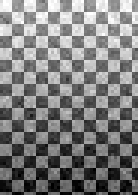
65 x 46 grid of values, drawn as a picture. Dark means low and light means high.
Lone odd cells: none. Slope: up to the top. Grain: checkered. Average level on the scale: 50%.
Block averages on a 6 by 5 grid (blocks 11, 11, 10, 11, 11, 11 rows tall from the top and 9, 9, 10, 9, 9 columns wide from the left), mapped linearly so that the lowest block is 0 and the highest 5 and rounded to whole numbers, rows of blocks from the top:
5 5 5 5 5 | 4 4 4 4 4 | 3 3 3 3 3 | 2 2 2 2 2 | 1 1 1 1 1 | 0 0 0 0 0
